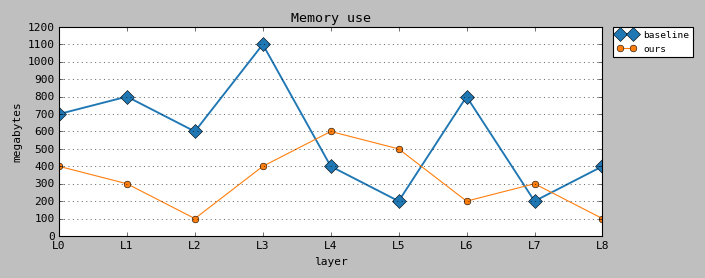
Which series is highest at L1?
baseline
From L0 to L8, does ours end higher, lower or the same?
lower
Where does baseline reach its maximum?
L3
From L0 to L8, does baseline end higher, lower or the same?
lower
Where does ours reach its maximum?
L4
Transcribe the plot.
Title: Memory use
x-axis: layer, ticks L0 L1 L2 L3 L4 L5 L6 L7 L8
y-axis: megabytes, ticks 0 100 200 300 400 500 600 700 800 900 1000 1100 1200
Legend: baseline, ours
Values:
baseline: 700 800 600 1100 400 200 800 200 400
ours: 400 300 100 400 600 500 200 300 100
